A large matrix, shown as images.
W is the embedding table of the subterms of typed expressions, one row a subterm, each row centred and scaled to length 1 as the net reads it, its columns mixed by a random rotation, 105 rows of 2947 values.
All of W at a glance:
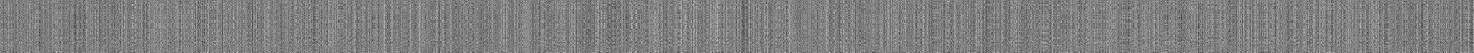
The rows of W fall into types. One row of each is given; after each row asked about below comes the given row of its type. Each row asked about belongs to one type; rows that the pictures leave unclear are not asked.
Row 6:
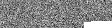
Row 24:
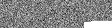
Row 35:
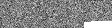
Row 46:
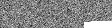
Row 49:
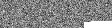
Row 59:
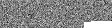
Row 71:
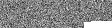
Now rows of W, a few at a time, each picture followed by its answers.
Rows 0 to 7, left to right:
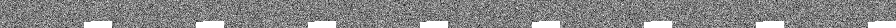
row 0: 35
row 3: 49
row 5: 24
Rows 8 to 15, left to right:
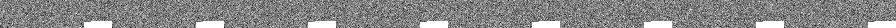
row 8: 49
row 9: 46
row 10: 46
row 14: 6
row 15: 46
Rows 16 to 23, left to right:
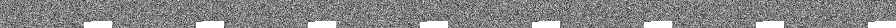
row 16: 6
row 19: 6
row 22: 59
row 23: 35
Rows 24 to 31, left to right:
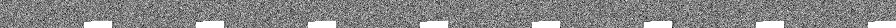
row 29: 46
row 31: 46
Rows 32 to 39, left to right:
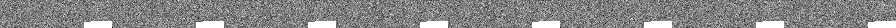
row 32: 35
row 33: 46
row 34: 35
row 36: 35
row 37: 46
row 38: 35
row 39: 6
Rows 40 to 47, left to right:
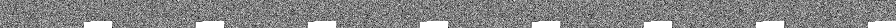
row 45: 59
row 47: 35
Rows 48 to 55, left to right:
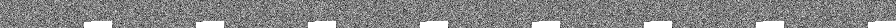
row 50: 35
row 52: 46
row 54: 46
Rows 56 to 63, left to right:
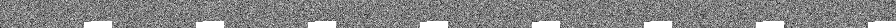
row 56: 46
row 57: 35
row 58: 71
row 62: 59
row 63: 49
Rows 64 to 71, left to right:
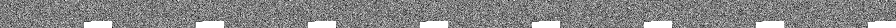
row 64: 71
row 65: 46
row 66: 24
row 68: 6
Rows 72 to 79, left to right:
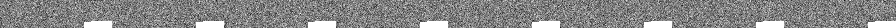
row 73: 6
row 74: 49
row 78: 35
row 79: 6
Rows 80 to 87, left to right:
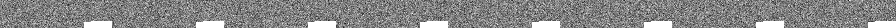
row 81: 35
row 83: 49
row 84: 71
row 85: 71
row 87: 71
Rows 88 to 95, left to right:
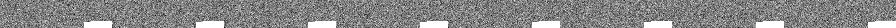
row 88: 49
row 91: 59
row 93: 71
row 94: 59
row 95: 24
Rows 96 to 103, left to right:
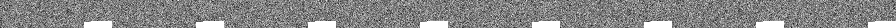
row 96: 46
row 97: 6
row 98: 71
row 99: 24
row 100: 35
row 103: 24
